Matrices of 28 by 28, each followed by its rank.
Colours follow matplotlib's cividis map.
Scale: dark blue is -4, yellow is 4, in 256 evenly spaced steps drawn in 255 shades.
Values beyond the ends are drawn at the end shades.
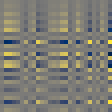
one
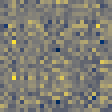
five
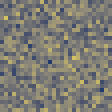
full rank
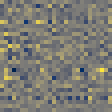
five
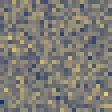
full rank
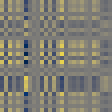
one
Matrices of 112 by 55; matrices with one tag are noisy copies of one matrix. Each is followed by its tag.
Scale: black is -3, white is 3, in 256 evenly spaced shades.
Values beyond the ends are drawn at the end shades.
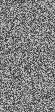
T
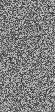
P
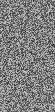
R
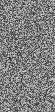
P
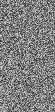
R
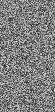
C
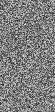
P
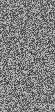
R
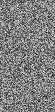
T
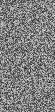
T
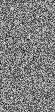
T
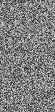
T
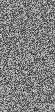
R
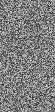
P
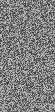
R
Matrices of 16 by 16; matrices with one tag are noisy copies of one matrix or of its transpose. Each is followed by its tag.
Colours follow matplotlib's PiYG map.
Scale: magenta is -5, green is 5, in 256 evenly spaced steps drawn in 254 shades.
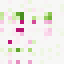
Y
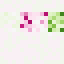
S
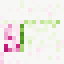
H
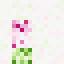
S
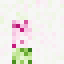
S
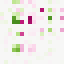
Y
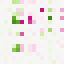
Y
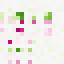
Y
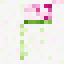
H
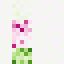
S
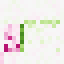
H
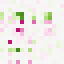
Y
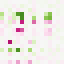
Y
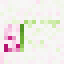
H
